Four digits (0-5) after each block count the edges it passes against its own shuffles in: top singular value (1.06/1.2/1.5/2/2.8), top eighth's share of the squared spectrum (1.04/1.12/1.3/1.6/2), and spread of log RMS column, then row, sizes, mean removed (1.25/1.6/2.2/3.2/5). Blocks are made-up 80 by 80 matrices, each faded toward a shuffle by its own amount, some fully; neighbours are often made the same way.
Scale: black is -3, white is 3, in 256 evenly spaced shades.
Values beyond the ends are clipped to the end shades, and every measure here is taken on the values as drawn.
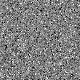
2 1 1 0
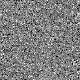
2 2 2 0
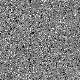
1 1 2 0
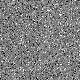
0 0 0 0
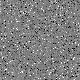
0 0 0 0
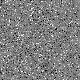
2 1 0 0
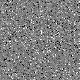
3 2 0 0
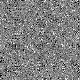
3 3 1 1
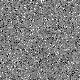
1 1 0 1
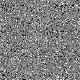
2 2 0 2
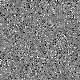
0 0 0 0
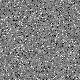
0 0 0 0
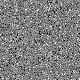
2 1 0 0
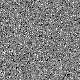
2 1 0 0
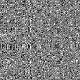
4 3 2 1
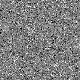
3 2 1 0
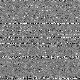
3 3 0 4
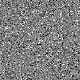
3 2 1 0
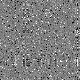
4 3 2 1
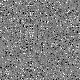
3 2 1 0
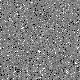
2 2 0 0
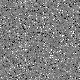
2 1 0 0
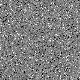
3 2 1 0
